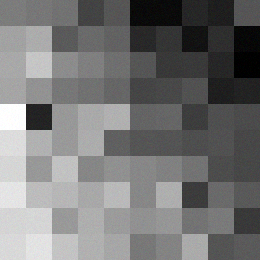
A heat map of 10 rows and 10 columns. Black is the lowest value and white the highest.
The top right is the ninth with the lowest average. There is an overall slope up to the bottom left. There are no regular stripes. The middle left is the roughest part.
